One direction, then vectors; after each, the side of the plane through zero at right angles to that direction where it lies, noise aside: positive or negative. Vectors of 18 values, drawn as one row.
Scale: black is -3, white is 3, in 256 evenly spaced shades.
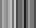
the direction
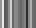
positive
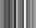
negative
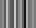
positive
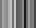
positive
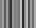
negative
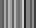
positive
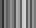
negative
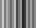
positive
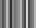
negative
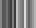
negative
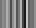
positive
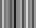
negative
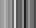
positive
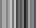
positive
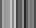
positive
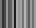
negative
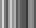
positive
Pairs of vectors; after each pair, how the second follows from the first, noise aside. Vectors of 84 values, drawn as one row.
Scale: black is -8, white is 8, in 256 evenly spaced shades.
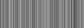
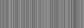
shrunk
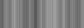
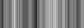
scaled up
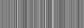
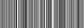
scaled up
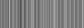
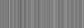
shrunk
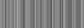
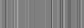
partly zeroed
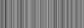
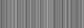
partly zeroed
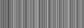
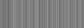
shrunk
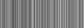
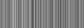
negated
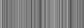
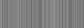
shrunk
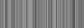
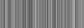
negated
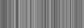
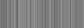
shrunk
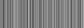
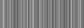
negated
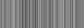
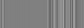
partly zeroed
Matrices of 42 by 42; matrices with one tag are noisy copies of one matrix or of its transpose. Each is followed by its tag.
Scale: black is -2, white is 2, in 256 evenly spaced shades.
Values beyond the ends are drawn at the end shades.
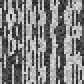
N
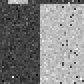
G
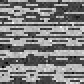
N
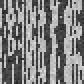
N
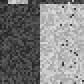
G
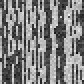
N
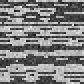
N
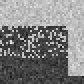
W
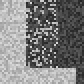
W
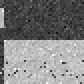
G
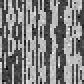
N
